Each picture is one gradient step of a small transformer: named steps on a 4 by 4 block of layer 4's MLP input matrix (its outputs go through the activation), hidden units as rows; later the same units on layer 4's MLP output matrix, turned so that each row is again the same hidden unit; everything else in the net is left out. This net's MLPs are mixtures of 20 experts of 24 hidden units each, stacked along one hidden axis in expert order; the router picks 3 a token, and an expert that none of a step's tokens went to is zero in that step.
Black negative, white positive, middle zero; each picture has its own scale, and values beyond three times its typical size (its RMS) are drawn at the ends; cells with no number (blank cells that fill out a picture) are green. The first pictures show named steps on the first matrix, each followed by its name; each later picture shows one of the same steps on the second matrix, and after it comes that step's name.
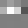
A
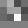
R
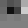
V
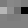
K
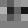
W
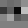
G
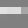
K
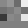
R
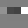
K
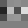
W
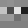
W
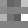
R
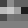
V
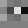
W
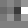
W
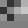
A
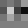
A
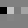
K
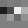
V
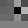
V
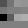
R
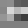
W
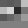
V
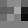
G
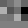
W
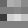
R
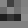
R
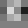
W
